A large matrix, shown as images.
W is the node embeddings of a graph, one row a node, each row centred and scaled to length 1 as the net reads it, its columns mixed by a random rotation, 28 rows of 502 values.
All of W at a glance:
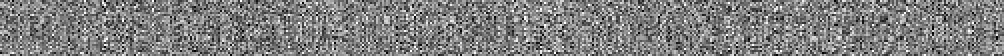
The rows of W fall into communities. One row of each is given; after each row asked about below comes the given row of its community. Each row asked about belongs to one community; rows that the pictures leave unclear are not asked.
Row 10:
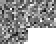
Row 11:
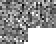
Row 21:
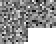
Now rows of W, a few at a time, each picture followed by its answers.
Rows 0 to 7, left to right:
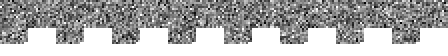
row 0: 21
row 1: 10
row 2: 10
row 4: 21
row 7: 21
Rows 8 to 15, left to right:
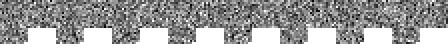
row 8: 10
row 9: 10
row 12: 21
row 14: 10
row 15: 11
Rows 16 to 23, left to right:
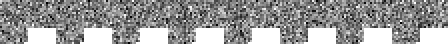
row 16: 10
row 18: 11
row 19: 10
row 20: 10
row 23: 21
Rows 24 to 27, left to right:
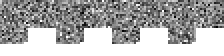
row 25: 21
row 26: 21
